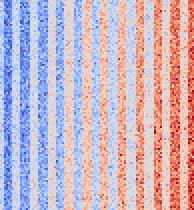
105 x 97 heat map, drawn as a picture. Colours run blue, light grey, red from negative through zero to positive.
Slope: up to the right. Stripes: upright, repeating 11 times. Average level on the scale: 50%.
